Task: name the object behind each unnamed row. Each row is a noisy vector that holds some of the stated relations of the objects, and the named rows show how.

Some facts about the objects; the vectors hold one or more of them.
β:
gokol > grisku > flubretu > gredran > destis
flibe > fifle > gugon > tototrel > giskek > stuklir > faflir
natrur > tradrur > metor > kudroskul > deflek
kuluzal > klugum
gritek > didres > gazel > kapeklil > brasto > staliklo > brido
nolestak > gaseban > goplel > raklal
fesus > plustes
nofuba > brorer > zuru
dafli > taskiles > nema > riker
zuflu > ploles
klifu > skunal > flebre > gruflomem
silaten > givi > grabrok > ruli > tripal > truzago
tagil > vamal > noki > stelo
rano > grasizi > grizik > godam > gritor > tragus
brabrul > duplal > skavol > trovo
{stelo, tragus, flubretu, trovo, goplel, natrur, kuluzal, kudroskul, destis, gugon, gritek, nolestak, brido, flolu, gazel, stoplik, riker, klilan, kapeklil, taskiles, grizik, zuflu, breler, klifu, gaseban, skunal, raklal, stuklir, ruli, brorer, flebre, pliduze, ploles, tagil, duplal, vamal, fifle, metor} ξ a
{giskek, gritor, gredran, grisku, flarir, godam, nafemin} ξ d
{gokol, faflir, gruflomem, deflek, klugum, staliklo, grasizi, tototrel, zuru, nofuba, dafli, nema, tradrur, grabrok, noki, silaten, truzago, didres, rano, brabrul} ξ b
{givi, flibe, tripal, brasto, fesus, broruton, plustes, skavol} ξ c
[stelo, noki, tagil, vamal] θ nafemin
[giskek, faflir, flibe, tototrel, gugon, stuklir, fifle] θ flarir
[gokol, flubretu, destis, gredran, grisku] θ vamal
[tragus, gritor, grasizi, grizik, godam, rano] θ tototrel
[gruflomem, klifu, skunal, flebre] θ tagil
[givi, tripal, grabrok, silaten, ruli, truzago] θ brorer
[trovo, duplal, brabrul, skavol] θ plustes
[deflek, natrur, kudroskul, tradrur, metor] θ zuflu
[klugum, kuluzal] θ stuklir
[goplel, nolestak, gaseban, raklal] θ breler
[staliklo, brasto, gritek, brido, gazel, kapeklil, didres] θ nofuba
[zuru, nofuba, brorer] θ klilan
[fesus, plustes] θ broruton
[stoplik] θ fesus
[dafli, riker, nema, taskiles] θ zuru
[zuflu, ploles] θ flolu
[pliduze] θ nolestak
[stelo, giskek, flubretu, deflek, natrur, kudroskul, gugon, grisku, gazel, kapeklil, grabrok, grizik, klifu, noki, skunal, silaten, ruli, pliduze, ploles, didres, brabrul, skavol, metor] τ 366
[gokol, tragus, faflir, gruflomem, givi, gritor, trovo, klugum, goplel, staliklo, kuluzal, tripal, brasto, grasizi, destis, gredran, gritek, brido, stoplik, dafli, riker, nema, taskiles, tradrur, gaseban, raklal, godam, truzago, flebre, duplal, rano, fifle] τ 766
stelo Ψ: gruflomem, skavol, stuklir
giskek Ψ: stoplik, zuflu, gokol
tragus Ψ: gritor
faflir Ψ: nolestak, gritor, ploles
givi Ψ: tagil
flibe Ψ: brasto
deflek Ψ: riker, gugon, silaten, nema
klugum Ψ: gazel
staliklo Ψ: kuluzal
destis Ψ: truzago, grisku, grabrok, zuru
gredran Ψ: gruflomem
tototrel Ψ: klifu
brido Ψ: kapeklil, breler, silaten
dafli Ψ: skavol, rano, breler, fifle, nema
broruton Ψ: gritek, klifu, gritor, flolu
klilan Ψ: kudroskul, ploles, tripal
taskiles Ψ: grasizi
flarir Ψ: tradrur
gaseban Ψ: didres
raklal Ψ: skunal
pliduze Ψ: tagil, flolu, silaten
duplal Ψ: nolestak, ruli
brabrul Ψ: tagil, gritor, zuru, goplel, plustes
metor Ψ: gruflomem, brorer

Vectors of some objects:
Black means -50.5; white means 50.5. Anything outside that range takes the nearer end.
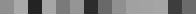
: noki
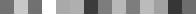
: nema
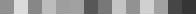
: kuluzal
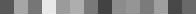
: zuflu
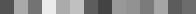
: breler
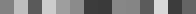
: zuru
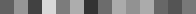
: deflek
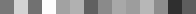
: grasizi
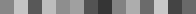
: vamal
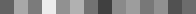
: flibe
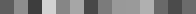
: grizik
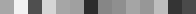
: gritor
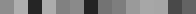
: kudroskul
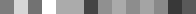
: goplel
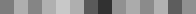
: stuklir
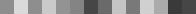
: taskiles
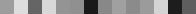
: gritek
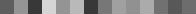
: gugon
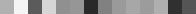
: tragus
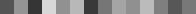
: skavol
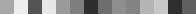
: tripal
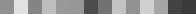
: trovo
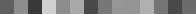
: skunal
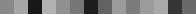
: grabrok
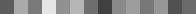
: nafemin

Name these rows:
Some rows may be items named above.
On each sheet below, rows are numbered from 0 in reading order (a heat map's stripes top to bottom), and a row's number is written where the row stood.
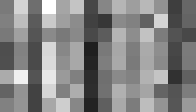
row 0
rano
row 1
zuru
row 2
giskek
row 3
kapeklil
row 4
kapeklil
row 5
tripal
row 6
deflek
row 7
silaten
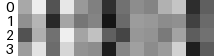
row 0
tripal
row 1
brabrul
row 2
breler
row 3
gritek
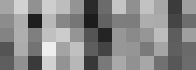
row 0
dafli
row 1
ruli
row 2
brorer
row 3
breler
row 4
gugon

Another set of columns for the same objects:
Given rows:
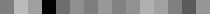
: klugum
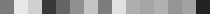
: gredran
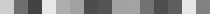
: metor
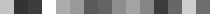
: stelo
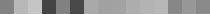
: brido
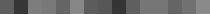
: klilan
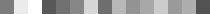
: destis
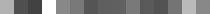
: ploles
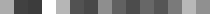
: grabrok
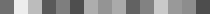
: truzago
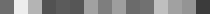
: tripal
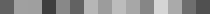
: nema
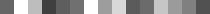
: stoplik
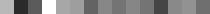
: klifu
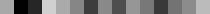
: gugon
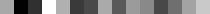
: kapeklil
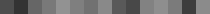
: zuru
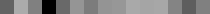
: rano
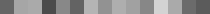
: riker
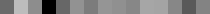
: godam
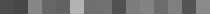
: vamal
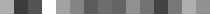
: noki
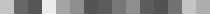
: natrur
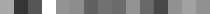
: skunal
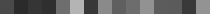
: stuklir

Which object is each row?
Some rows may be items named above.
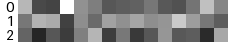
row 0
ploles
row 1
taskiles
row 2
tototrel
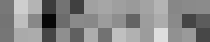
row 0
staliklo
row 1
gritor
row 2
dafli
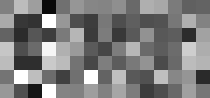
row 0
tragus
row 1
ruli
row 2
tototrel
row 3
deflek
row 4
giskek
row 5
duplal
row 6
skavol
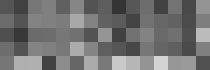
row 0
nolestak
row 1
broruton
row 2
nofuba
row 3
broruton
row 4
dafli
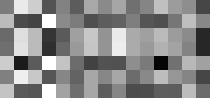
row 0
givi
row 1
ploles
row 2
gruflomem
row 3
gruflomem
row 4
pliduze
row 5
givi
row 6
brabrul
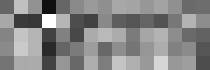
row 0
fifle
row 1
grabrok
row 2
gritek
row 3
faflir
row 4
dafli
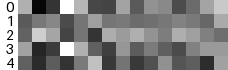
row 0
kapeklil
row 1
zuflu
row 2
brasto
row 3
silaten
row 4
tototrel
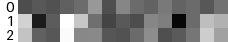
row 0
brorer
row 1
pliduze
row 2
kudroskul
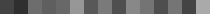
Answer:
breler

